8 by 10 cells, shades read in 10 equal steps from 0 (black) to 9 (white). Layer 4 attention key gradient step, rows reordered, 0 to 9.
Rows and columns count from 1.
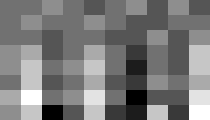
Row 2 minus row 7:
-2 -4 0 -1 -3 0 3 0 1 -4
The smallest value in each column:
4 4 0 3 3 2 0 3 2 3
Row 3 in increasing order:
3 3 3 3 4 4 4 4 5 5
